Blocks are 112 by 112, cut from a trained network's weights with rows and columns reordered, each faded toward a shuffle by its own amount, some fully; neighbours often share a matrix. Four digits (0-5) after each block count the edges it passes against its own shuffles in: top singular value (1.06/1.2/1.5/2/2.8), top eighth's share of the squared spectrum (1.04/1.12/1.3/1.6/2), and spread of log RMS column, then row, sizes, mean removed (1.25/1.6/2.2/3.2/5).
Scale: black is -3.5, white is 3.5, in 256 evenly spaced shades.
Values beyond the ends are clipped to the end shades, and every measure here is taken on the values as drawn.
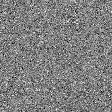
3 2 0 0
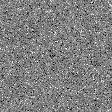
1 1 0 0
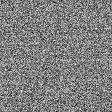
1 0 0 0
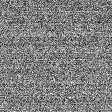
3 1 0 0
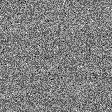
0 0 0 0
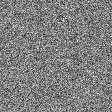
0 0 0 0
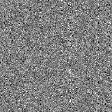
3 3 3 1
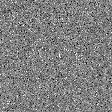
2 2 0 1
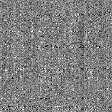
3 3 1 3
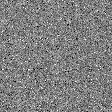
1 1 0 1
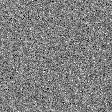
0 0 0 0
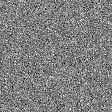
0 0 0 0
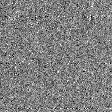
2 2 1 2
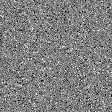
2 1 0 1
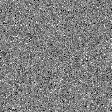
2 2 1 0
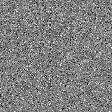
3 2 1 1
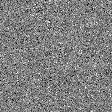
1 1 0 0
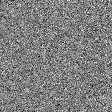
2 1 0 0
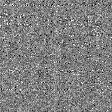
2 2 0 2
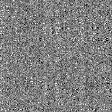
2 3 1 2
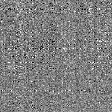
3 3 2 3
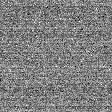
3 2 0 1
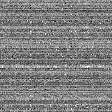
5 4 2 3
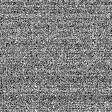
3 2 1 0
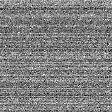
5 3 2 2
